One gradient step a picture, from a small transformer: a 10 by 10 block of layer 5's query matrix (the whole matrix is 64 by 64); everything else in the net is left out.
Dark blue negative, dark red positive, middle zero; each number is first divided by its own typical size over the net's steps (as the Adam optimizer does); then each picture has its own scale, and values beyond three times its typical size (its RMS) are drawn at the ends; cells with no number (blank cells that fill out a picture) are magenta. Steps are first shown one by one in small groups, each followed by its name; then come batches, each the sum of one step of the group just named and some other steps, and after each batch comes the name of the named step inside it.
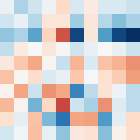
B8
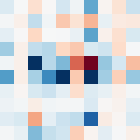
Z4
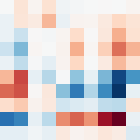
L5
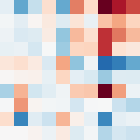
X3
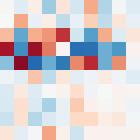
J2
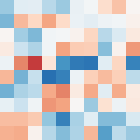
B8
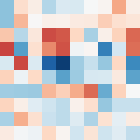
J2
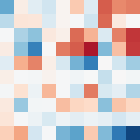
X3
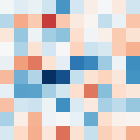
L5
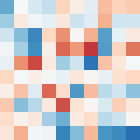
B8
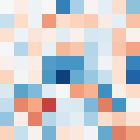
L5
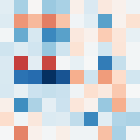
Z4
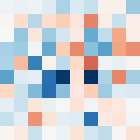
Z4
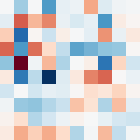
J2
